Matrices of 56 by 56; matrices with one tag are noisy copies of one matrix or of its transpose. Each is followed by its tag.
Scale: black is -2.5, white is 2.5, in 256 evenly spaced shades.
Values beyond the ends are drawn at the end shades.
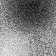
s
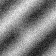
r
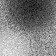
s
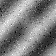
r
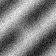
r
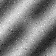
r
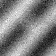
r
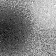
s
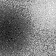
s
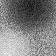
s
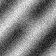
r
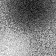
s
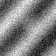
r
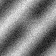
r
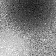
s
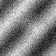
r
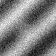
r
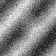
r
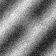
r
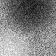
s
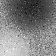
s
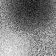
s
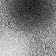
s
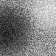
s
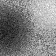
s
